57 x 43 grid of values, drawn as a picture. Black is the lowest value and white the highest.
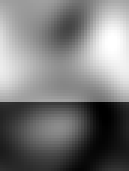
The ninth with the highest average is the top right. The bottom right is the ninth with the lowest average. A horizontal seam about 60% of the way down splits the table, and the top part is higher. There are no lone odd cells. There are no regular stripes.
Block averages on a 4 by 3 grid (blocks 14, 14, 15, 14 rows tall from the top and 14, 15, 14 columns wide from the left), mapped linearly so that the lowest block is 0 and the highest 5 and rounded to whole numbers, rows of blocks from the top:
4 2 4
4 3 5
2 2 1
1 1 0
